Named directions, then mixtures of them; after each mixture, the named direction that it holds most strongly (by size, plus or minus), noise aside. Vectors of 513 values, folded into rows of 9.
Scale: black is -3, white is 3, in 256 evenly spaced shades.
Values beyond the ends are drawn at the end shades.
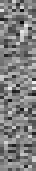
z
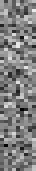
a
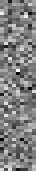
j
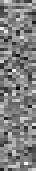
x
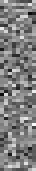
x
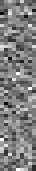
j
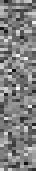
x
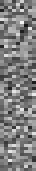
z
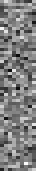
x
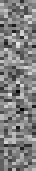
a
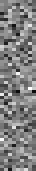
j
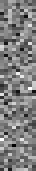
j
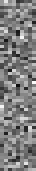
x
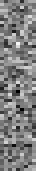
a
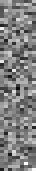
x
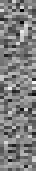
z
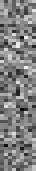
a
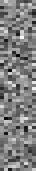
x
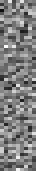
z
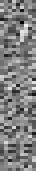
z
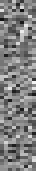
z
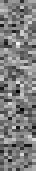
a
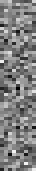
x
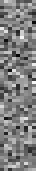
x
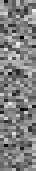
a
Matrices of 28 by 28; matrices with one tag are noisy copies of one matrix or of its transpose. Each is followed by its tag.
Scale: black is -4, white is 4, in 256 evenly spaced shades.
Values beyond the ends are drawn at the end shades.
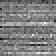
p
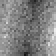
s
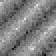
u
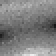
s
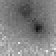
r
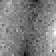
s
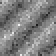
u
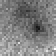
r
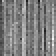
p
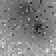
r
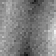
s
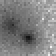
r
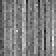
p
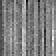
p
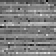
p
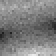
s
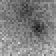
r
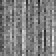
p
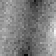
s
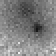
r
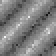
u
